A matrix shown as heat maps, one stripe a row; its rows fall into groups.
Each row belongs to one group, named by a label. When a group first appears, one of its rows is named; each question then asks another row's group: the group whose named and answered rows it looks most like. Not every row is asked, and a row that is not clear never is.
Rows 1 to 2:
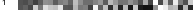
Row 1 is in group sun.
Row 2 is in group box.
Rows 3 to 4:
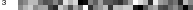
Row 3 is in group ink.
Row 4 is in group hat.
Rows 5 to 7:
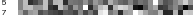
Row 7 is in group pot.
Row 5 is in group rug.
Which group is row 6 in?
hat
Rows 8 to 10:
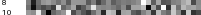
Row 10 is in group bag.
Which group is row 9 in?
sun
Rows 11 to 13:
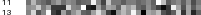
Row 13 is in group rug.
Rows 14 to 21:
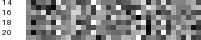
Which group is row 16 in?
ink
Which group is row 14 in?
sun
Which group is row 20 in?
sun
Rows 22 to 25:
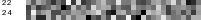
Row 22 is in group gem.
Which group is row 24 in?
rug
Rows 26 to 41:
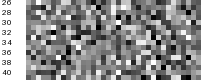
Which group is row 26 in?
bag
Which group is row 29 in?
box
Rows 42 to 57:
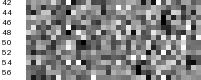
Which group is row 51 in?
box
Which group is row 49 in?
sun
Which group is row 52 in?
sun
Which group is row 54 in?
gem
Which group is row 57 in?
sun
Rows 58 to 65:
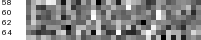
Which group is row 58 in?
hat
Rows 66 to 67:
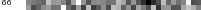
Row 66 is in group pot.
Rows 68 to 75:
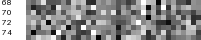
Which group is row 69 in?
sun
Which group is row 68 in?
ink
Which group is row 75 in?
hat
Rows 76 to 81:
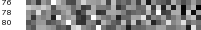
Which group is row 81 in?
ink
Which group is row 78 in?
bag
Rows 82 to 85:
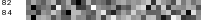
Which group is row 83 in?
sun
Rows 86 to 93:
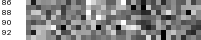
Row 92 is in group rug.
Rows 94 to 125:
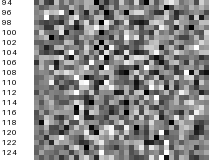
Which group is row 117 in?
box
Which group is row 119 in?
gem
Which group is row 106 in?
box
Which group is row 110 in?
ink
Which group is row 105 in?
hat
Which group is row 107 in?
ink
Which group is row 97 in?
bag
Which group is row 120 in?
gem
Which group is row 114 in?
box
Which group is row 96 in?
hat
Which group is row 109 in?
box
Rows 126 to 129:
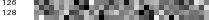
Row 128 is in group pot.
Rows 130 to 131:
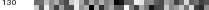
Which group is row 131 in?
gem
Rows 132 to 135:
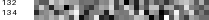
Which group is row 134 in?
box
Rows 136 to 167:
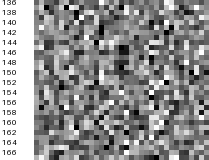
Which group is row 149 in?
rug
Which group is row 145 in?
rug
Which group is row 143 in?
pot
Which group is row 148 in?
rug
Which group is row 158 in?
bag
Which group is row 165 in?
hat
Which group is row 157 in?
sun
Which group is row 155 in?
gem
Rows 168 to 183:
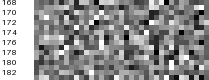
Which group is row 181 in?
ink
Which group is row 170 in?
hat
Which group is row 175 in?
hat
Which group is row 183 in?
bag
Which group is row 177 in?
sun
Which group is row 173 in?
gem
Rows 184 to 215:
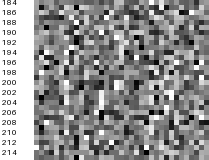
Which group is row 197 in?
rug
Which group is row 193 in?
bag
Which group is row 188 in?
gem
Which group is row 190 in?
hat
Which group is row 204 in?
sun
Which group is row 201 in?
pot
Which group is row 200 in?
pot
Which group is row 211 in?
pot
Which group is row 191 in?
pot
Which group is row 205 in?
bag
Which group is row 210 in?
sun
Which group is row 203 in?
sun
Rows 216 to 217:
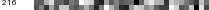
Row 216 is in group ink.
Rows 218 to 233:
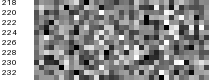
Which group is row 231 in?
sun
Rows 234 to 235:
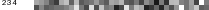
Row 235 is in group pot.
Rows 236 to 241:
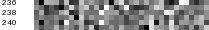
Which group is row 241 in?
ink
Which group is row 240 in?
sun
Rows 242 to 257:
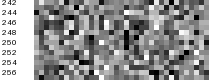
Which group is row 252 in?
pot
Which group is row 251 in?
box
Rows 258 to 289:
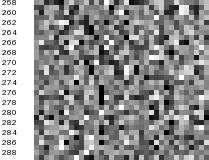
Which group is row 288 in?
pot
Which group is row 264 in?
box
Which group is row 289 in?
box
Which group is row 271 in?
gem
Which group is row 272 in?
gem
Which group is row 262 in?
hat
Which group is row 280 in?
sun
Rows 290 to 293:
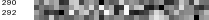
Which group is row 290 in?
bag
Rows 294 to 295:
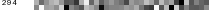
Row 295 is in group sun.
